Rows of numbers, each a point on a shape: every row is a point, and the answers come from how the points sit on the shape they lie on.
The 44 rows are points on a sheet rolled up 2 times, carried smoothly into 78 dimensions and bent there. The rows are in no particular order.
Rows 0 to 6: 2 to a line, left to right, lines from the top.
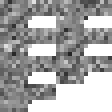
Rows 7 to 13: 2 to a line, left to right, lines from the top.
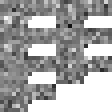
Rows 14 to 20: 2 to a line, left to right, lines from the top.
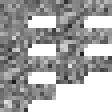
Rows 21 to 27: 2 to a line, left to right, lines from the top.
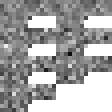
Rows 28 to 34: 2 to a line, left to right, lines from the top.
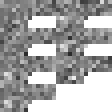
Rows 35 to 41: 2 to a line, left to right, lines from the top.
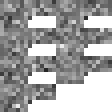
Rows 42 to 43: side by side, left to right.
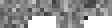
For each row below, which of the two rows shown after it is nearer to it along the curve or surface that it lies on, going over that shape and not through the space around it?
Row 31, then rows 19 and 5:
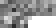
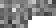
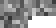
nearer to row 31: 19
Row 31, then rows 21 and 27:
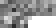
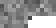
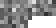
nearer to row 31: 27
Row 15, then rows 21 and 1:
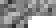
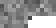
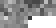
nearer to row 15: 1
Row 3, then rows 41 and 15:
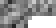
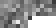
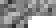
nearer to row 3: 15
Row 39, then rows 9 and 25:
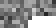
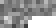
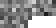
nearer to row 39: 25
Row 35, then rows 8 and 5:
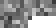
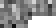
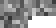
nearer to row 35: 5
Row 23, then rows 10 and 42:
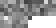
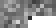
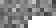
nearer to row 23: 10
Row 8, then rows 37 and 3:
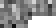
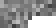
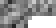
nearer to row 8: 3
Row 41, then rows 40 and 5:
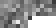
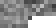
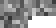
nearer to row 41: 5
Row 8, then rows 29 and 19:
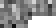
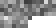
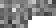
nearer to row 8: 19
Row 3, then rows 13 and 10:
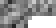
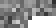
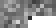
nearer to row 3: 13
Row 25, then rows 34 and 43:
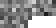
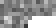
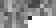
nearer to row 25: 43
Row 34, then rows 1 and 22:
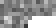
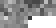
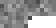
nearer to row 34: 1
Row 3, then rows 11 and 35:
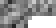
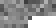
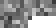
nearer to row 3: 35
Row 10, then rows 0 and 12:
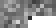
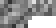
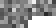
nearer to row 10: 12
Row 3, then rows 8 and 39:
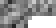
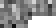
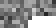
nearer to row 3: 8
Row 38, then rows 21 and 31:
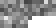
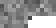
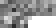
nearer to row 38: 21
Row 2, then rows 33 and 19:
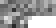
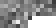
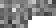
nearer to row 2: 19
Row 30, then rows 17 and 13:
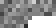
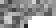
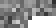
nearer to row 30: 13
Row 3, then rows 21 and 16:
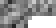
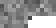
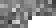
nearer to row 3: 16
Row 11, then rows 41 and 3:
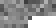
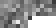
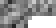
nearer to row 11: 41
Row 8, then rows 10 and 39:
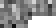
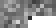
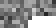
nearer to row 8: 39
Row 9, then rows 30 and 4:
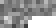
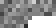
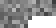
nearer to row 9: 30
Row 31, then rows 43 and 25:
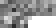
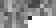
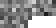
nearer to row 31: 25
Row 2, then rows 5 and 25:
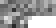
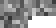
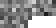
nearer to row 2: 25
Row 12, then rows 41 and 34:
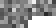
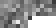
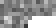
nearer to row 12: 41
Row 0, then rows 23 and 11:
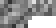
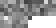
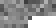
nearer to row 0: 23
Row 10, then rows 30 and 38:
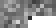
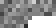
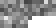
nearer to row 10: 38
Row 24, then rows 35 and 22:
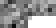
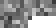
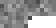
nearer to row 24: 35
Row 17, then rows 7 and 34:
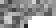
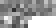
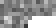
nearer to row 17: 7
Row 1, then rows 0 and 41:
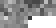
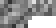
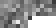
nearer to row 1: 41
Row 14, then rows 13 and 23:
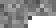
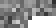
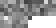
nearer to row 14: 23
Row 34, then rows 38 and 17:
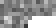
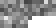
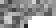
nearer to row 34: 38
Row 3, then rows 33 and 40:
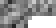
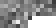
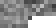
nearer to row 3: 33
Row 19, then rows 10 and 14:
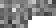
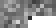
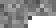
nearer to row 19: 10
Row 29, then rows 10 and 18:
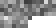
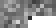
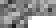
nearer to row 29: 10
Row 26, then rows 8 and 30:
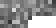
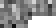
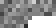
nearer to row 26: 8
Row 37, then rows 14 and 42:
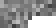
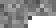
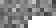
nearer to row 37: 42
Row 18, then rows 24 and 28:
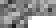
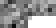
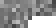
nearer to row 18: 24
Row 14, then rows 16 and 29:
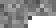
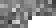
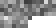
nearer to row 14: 29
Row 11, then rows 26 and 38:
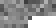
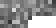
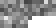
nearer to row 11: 38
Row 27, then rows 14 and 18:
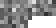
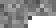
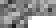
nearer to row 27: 18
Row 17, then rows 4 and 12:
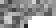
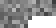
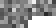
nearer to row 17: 12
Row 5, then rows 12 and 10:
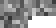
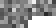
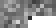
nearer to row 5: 10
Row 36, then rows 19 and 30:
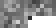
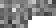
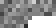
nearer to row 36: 19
